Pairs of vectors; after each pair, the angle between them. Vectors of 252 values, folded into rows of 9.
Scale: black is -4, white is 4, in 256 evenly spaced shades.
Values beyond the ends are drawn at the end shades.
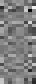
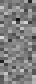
partly opposed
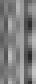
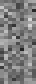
partly opposed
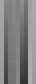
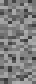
orthogonal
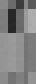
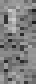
partly opposed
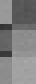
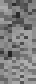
partly aligned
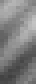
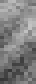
nearly parallel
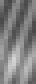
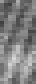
nearly parallel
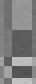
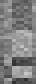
nearly opposite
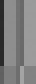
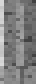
nearly opposite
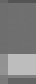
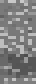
partly opposed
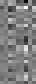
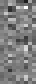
nearly parallel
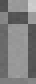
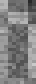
nearly opposite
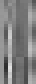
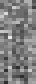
partly aligned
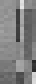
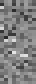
orthogonal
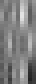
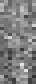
partly aligned
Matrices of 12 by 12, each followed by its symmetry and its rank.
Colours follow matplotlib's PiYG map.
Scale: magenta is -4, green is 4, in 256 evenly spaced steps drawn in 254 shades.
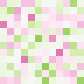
neither, full rank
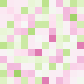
symmetric, full rank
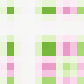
symmetric, rank one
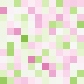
neither, full rank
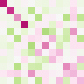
symmetric, full rank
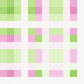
symmetric, rank one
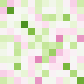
symmetric, full rank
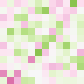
neither, full rank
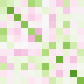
symmetric, full rank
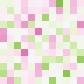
neither, full rank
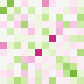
symmetric, full rank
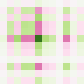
symmetric, rank one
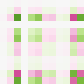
symmetric, rank one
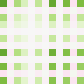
symmetric, rank one
